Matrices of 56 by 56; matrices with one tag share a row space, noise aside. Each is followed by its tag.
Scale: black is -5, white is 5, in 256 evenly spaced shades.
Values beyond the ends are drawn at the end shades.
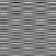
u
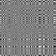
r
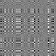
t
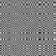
r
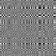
r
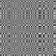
r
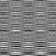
u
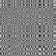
r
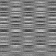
u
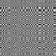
r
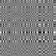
r
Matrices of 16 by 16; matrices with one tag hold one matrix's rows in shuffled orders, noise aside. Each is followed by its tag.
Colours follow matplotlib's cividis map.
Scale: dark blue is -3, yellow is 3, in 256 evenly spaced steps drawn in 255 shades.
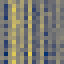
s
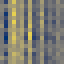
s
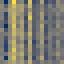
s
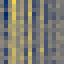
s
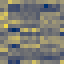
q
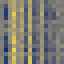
s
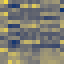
q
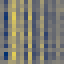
s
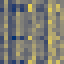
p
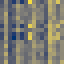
p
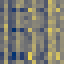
p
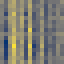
s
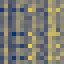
p
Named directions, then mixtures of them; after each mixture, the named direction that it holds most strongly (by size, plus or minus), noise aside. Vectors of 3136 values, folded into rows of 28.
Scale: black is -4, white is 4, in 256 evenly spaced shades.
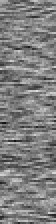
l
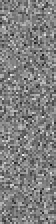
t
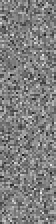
t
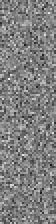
t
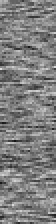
l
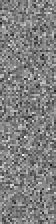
t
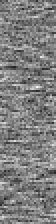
l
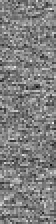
t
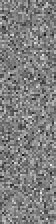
t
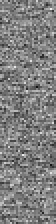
t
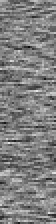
l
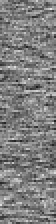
l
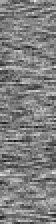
l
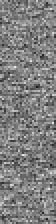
t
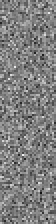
t
